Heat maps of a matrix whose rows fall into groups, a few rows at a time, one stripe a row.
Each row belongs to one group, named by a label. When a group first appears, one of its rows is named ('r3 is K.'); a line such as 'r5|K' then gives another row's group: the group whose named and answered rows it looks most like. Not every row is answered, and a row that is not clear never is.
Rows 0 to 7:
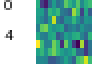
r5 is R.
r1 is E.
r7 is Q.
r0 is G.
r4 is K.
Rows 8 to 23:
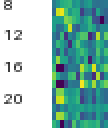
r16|G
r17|R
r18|G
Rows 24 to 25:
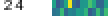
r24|K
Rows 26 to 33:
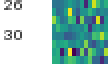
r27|K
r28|R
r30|Q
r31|R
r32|K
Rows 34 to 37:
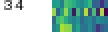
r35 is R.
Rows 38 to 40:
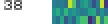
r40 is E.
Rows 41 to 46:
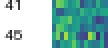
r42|G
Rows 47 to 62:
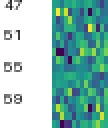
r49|K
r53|G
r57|R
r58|K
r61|Q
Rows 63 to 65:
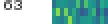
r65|K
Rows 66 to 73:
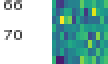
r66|G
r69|G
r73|G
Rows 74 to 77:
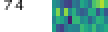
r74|Q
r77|G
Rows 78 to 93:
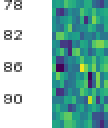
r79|G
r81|K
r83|Q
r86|G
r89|G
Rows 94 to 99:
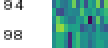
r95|G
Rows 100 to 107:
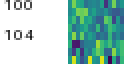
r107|R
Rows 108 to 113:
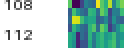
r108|G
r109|R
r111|R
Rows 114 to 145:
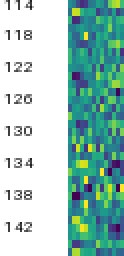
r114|Q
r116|G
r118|K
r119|Q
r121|R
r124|Q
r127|R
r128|R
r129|Q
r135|R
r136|K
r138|G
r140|K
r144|G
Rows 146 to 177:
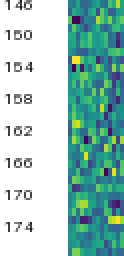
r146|Q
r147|R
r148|G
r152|Q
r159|R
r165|K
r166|K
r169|G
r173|Q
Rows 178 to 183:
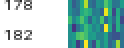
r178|K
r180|R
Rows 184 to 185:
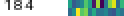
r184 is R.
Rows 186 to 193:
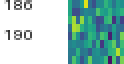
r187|G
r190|R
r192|Q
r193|R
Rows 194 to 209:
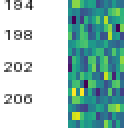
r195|Q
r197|K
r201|R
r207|Q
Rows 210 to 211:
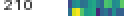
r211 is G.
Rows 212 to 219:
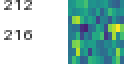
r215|Q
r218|Q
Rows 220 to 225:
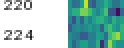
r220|K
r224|Q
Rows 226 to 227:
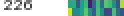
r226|K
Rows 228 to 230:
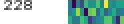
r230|K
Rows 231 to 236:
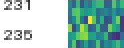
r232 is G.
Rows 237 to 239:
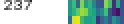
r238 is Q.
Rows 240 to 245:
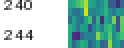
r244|G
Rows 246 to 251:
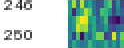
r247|K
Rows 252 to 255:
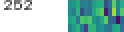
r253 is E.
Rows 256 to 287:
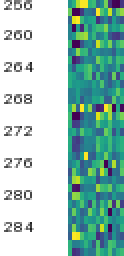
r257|G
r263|G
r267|Q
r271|G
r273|G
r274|G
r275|K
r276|E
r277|R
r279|G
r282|R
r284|R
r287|G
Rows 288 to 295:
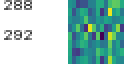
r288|Q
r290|K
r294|G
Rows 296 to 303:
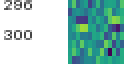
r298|Q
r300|E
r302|R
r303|G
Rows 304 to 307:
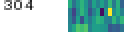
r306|E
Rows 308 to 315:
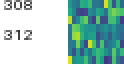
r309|Q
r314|E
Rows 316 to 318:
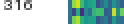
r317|E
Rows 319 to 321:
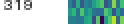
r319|E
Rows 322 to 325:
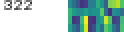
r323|R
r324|K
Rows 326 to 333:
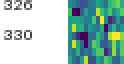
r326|Q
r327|G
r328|R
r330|Q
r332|E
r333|K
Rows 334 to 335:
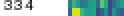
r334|R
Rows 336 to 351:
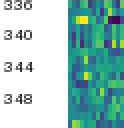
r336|K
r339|E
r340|E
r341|E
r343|K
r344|G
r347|R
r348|E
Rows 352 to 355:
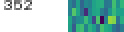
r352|E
